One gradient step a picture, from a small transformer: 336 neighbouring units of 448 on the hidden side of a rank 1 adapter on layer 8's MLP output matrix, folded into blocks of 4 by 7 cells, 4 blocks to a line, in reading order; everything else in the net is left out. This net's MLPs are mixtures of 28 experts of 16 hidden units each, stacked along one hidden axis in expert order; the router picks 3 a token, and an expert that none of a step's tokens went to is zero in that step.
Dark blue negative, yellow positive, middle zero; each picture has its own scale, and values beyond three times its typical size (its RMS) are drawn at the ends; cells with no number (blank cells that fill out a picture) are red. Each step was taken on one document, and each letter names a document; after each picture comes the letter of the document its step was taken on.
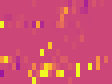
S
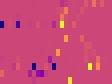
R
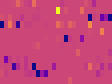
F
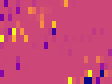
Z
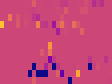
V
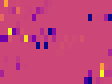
Z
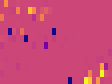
Z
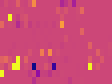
R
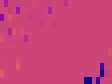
Z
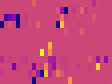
S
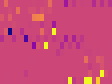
Z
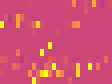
S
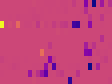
V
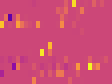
S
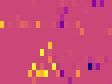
V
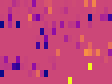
F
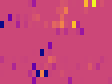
V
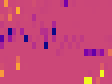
Z
